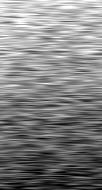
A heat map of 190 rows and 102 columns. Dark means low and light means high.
Average level on the scale: 50%. Grain: streaks across. Slope: up to the top.
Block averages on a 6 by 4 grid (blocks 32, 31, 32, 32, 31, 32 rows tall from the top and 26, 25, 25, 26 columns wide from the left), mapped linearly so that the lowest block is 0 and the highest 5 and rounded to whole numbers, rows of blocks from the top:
5 5 5 5 / 4 4 4 4 / 3 3 3 3 / 2 2 2 2 / 1 1 1 1 / 0 0 0 0
